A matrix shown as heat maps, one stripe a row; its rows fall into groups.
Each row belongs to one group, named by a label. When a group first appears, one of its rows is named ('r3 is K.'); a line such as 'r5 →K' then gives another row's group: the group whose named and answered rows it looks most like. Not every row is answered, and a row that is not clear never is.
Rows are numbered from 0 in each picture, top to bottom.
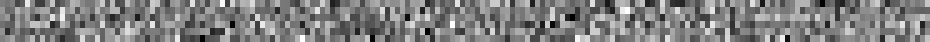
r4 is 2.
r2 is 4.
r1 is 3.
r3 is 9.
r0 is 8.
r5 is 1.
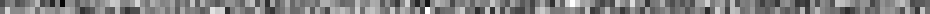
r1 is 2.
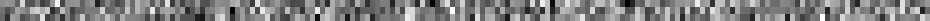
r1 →9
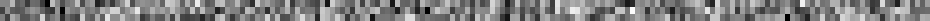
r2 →1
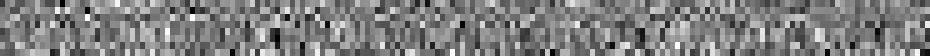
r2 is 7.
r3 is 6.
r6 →3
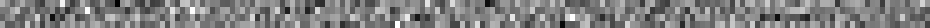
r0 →4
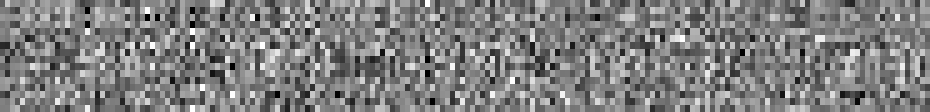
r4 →7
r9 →9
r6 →8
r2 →3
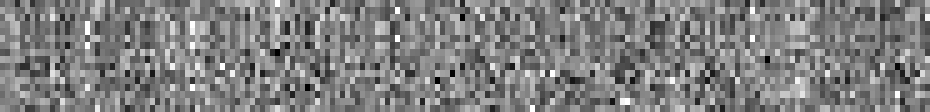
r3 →7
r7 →8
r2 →6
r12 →7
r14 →3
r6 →7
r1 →6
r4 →7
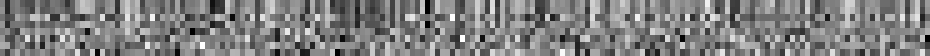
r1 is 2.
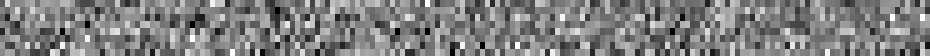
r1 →8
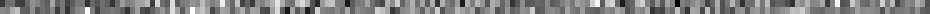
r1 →7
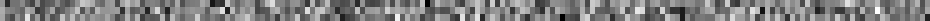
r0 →2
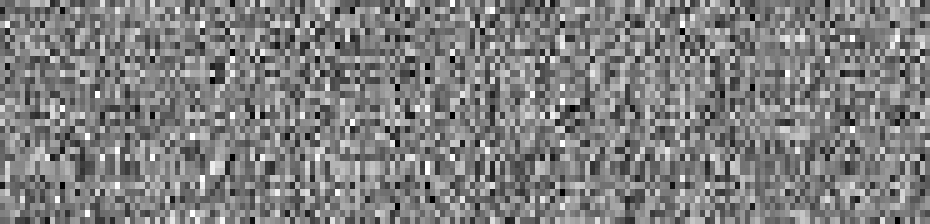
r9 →2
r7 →9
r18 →4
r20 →6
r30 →7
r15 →4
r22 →9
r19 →7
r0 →9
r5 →4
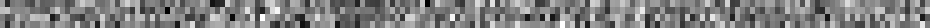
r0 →2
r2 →9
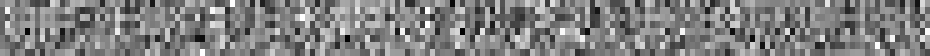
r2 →1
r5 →1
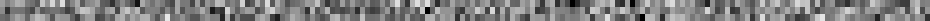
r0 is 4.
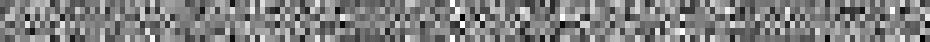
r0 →9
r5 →9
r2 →6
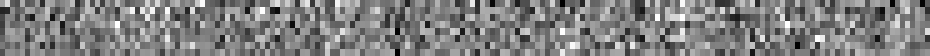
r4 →6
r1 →8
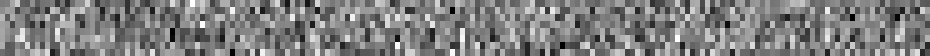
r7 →9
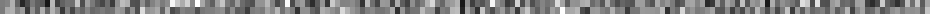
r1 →6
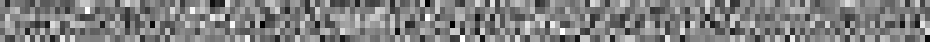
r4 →6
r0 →2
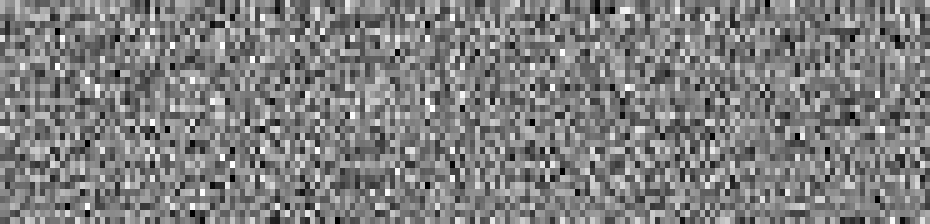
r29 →7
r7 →6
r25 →9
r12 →3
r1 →3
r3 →2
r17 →8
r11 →7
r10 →4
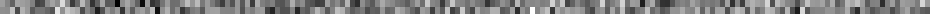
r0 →4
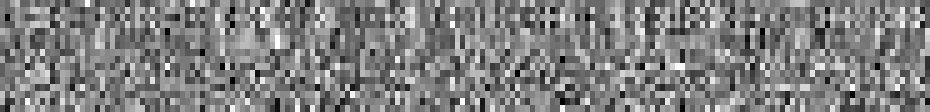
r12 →4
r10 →3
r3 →9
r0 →7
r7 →1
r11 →9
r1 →9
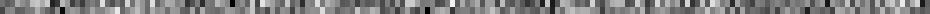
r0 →9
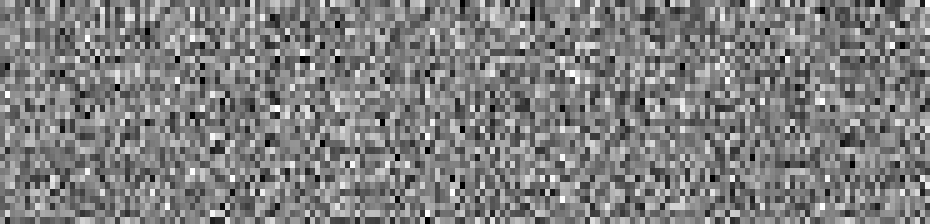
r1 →8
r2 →8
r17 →3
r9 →1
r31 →2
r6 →1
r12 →4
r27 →9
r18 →6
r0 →6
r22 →6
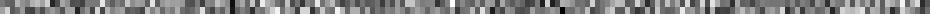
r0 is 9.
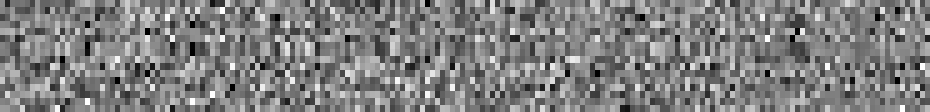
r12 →9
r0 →2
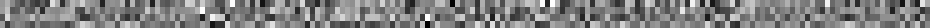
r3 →2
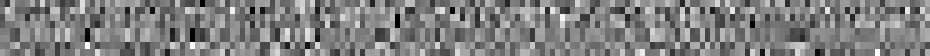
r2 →6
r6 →7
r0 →1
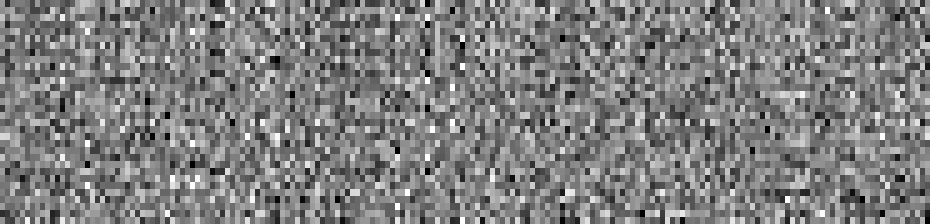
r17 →9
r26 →7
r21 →6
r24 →2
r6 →8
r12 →9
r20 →7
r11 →4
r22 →4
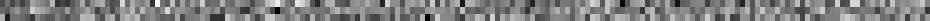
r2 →2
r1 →8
